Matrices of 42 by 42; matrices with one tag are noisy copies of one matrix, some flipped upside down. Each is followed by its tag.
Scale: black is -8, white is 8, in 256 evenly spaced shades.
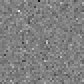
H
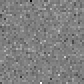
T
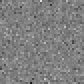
T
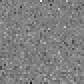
T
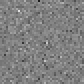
H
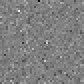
H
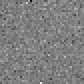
T
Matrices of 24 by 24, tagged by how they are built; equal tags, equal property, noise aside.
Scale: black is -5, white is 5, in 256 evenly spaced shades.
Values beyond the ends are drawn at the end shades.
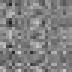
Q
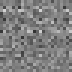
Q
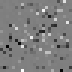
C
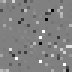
C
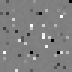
C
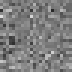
Q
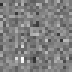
Q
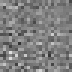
Q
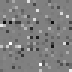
C
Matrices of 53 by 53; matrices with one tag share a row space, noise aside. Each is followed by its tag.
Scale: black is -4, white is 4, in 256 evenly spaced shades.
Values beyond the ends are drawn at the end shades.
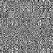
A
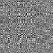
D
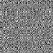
A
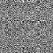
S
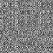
A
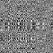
D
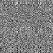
A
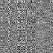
D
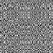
A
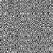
A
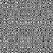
A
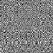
A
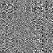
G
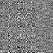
D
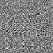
S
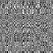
S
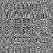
S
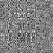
D
